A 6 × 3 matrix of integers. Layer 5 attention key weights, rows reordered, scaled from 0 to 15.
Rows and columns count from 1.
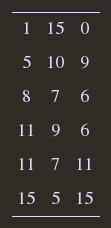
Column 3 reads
0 9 6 6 11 15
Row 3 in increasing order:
6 7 8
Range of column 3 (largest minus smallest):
15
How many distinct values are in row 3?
3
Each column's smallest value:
1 5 0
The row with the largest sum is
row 6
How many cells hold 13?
0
